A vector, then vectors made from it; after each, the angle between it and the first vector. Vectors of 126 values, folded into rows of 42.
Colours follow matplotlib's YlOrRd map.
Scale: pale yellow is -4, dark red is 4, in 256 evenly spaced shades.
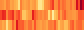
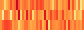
partly opposed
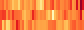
nearly parallel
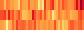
nearly parallel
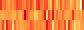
partly opposed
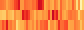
nearly opposite
